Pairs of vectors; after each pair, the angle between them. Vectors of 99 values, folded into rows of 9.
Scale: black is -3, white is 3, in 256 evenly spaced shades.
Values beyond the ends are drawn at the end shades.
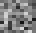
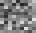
nearly opposite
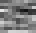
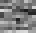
nearly parallel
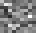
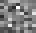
orthogonal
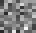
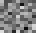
nearly opposite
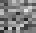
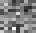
nearly opposite
